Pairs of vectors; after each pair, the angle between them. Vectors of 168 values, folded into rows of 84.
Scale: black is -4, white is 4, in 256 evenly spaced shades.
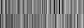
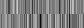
orthogonal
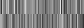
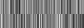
partly aligned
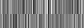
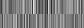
nearly opposite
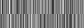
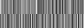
orthogonal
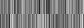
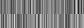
orthogonal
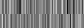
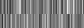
nearly opposite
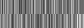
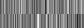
partly opposed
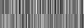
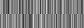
partly aligned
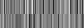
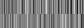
partly aligned
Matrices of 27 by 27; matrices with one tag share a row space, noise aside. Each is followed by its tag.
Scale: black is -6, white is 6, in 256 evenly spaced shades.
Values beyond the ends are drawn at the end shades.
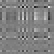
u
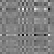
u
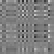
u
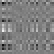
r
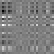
r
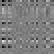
r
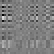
r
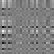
r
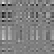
r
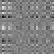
r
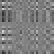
r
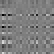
r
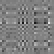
u
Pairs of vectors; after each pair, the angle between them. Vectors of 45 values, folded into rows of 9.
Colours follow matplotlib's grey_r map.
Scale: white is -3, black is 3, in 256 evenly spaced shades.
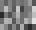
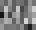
nearly parallel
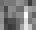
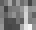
nearly parallel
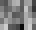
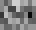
orthogonal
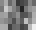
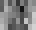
nearly parallel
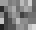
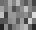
orthogonal
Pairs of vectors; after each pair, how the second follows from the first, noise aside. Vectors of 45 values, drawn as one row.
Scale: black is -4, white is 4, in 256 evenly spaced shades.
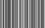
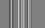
partly zeroed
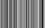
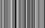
wrapped around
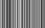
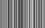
wrapped around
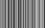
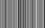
partly zeroed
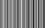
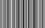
wrapped around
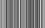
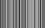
negated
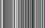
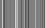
partly zeroed
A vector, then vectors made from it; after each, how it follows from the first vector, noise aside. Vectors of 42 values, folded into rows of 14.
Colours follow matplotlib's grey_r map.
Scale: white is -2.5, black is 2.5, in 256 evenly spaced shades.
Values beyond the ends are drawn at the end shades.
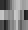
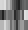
negated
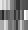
negated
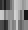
copied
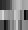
copied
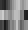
copied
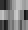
copied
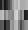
copied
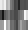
negated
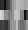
copied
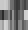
negated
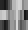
copied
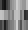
copied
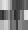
negated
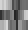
negated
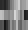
copied
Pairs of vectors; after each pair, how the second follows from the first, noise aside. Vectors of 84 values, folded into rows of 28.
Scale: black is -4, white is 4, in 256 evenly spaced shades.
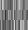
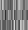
copied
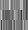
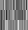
reversed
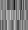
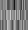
copied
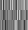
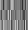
reversed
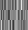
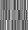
reversed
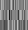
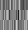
reversed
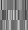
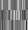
reversed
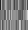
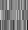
reversed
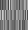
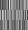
copied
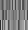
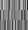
reversed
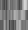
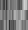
copied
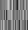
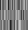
reversed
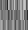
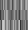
reversed
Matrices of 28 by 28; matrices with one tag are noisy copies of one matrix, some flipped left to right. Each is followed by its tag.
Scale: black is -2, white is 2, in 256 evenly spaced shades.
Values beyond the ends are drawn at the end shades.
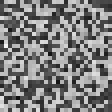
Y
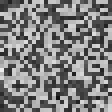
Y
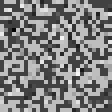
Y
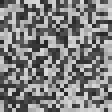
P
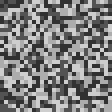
Y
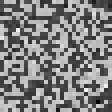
Y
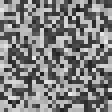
P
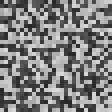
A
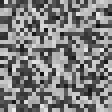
A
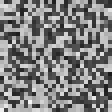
P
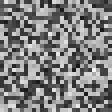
Y
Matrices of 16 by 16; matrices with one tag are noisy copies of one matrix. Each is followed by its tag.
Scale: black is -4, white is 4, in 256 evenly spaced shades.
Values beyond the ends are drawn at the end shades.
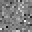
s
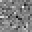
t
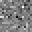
t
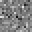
t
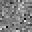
s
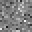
s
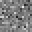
t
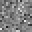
s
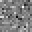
t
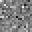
t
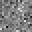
s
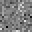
s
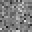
s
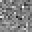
t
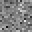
s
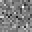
t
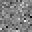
s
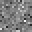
s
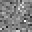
s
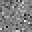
s
